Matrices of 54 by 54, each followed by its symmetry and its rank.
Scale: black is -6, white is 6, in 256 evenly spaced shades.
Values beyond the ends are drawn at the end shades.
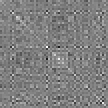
symmetric, rank five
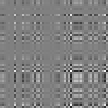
symmetric, rank one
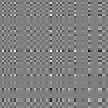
symmetric, rank one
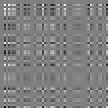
symmetric, rank one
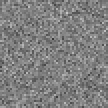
neither, full rank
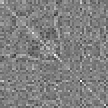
symmetric, rank five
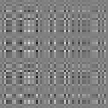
neither, rank one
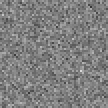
neither, full rank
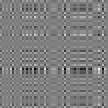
neither, rank one
